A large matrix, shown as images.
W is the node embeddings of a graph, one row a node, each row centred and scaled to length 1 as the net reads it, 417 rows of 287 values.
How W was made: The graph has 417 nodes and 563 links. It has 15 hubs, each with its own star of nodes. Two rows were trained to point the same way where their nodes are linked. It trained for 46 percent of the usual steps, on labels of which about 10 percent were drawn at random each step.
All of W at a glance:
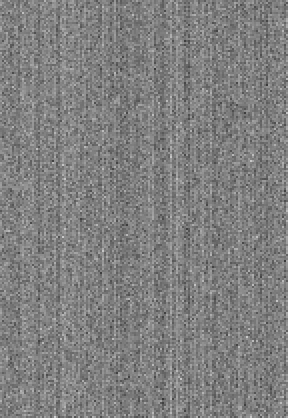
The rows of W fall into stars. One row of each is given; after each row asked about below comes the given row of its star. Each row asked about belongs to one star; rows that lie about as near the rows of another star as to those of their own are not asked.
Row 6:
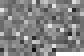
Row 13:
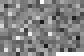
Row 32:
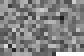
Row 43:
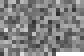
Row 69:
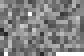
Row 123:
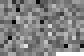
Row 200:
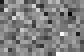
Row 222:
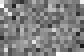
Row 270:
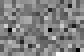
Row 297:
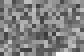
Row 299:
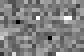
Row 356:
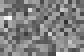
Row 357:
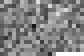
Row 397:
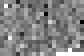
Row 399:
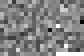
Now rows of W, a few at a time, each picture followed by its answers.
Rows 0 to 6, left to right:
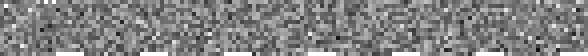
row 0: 123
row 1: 6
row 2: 200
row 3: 13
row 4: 6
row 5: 13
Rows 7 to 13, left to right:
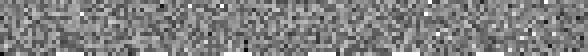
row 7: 399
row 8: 32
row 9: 43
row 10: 32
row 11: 69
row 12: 397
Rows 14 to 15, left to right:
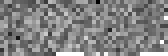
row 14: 32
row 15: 299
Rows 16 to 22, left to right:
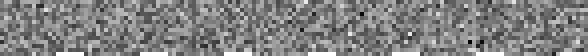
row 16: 297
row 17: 6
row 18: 69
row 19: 299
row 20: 6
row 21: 357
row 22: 297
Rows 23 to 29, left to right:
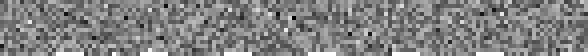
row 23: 200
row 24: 356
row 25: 123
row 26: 69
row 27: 397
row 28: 299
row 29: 222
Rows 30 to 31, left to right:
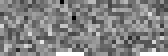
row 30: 13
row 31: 357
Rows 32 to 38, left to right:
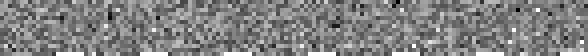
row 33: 43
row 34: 357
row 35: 356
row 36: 356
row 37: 13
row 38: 43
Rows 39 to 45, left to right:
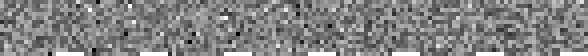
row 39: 13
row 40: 69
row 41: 6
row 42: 397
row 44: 299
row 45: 399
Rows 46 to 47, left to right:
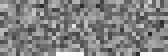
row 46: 123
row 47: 270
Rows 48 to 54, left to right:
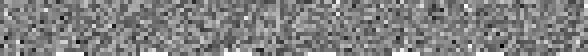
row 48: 200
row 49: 222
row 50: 357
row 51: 357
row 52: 356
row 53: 222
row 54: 297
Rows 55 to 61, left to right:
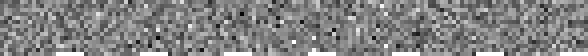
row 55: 299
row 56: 357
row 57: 200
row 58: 13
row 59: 222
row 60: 270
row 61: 222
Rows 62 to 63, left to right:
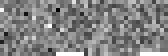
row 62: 6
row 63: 43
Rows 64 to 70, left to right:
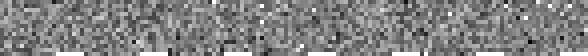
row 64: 357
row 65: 200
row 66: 6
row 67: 299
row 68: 6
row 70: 222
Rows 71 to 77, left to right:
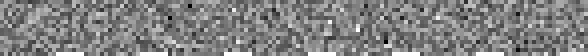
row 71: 32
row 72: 357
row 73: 356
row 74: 69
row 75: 399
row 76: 299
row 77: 32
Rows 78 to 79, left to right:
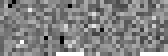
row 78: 270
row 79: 222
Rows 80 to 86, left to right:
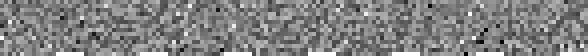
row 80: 299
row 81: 200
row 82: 32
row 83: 356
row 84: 6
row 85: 270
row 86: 356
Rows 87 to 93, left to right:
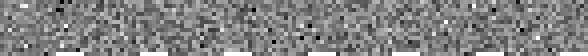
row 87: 270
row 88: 299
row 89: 200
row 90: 299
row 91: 222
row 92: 6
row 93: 299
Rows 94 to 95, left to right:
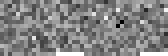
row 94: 32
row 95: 222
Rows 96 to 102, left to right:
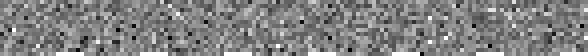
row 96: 270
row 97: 222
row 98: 222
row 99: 13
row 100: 270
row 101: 6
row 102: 397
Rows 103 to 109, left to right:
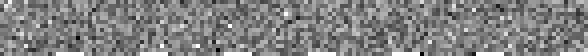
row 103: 397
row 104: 356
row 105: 123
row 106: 123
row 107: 13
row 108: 299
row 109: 123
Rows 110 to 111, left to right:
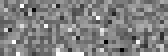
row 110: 43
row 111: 32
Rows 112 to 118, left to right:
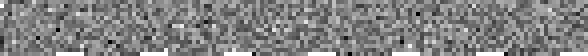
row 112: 222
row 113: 397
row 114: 222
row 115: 297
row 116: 356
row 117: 222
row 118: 6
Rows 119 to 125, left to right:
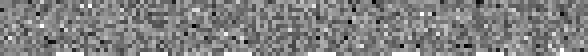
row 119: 357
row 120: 270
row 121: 200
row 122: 297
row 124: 13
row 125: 43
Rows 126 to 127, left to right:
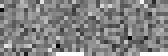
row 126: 357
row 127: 270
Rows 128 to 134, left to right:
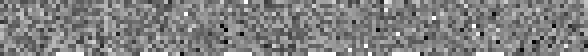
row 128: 200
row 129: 200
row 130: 297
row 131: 297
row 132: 123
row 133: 200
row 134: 222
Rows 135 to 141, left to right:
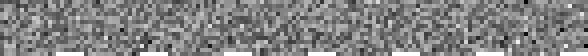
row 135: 397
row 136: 270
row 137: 123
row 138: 399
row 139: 123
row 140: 69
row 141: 222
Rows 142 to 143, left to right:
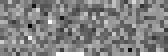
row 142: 357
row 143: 399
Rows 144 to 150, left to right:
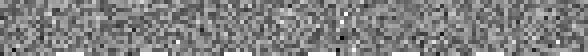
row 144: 222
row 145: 356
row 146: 32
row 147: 6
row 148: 32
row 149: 69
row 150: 13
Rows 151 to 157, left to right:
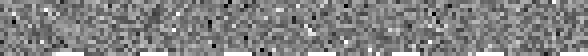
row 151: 297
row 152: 200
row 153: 13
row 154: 200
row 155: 32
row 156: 32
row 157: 69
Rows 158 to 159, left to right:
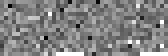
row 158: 270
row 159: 69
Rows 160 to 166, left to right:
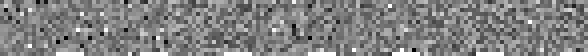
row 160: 123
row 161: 200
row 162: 13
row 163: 13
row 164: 43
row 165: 6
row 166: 123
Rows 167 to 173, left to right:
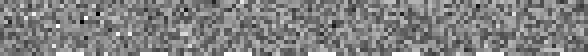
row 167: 399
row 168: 299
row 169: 399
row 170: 356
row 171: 299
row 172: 399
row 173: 13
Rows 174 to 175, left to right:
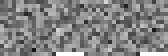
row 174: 200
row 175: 397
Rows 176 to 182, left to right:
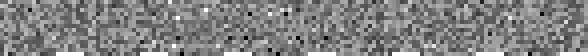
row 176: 69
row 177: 299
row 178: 356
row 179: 357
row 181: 200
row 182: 357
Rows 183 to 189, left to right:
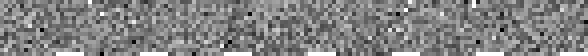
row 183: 123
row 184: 397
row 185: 357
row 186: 69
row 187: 6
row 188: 123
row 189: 357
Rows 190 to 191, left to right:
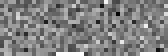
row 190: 299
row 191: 357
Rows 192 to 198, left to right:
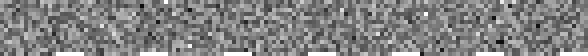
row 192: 13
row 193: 13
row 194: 270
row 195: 299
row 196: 200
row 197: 200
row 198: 356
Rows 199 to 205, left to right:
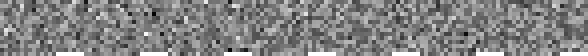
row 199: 32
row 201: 297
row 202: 399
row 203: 356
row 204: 356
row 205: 299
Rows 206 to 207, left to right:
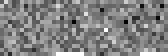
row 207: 13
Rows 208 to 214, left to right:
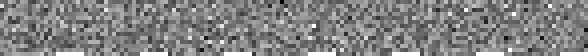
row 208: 357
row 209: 397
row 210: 200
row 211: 357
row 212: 69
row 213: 43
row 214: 222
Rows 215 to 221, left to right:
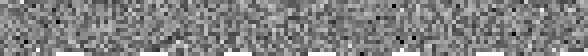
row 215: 397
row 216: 222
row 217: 6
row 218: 200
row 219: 356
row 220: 222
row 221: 397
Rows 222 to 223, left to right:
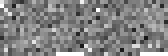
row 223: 399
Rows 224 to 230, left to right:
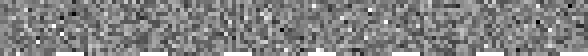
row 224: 200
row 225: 270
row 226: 397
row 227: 32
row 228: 357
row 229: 356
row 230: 69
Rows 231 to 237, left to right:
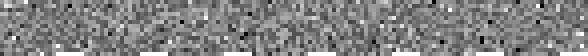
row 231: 397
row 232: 6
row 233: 357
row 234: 13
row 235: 6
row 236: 270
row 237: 69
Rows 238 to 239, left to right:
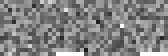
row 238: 123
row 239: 69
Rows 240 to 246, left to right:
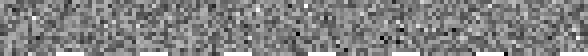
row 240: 43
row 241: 200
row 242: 397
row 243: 69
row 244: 357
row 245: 32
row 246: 200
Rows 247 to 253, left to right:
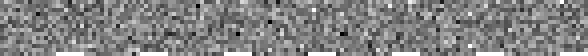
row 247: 357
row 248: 357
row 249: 6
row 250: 299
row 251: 6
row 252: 222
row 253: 356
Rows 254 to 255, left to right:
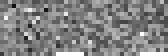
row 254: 357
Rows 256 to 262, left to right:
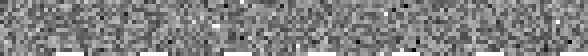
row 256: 200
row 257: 270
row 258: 6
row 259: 123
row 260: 270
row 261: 397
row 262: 297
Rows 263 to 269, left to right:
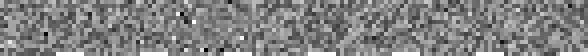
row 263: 356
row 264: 399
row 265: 32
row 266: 13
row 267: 43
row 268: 397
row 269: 69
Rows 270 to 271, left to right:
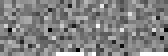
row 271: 13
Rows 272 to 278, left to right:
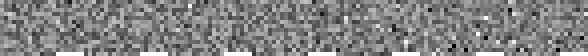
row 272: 6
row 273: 32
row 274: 32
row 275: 299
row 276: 356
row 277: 299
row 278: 32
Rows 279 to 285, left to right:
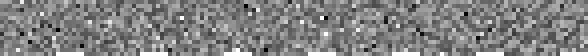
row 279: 222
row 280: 32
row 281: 32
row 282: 69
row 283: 13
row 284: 69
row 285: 399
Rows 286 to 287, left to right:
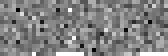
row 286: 123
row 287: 200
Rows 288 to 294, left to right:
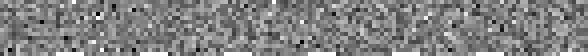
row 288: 200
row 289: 32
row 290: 299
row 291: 357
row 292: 69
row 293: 13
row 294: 32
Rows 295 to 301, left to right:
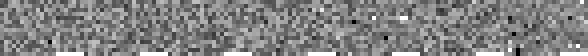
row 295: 200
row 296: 397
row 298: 123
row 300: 123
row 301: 399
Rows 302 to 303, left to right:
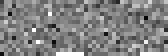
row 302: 297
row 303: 222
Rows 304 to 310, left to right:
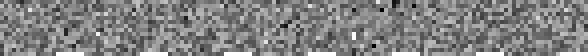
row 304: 270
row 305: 297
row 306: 6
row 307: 357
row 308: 13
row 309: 270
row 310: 297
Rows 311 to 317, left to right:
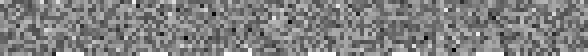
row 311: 32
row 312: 32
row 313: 397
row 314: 222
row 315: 397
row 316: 200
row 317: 222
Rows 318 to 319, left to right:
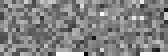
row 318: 297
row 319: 299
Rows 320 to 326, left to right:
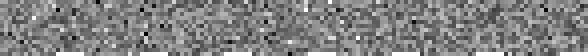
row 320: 6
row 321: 270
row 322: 357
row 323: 297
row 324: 270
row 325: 200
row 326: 6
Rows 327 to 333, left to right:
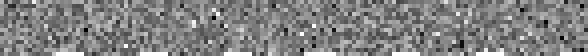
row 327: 43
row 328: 69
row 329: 297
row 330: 43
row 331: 32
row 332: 270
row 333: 13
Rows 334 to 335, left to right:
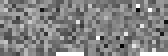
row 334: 6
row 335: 397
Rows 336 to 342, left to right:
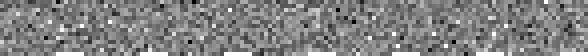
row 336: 357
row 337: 32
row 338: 299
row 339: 357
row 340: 299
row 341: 69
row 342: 13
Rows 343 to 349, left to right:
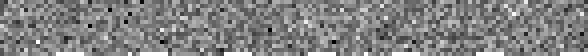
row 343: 200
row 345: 32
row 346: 297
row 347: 200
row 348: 297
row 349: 222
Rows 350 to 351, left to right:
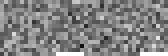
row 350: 13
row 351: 356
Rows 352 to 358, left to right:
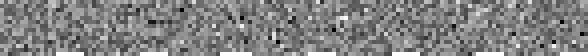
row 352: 399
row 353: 270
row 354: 43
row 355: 397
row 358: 397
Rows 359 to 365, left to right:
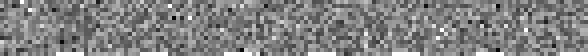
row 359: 357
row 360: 270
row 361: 222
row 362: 6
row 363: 399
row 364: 13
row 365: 13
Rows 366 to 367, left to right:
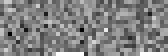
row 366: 397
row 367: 13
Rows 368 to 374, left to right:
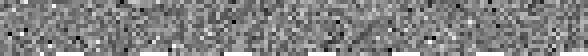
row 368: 397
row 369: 123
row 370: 200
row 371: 222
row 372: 356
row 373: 397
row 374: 356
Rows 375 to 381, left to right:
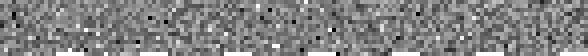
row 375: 399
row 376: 399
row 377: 356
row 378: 123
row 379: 356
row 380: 299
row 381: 200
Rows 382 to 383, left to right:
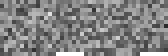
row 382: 6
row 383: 399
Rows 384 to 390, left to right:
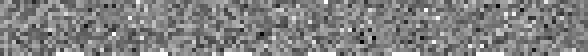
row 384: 32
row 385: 399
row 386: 43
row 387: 200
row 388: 357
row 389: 222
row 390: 13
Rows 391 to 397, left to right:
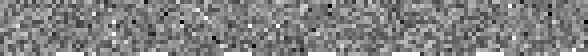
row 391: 13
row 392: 13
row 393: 357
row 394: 123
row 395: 270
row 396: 123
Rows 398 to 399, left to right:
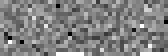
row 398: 6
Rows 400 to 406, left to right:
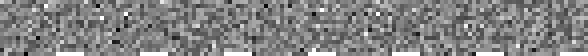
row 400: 222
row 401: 222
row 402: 123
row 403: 6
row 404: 222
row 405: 123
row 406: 397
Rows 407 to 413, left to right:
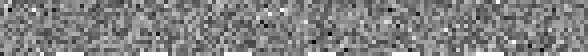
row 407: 397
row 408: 32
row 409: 222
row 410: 357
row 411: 357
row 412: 43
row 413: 32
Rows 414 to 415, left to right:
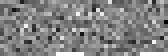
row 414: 222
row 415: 397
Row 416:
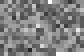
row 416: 69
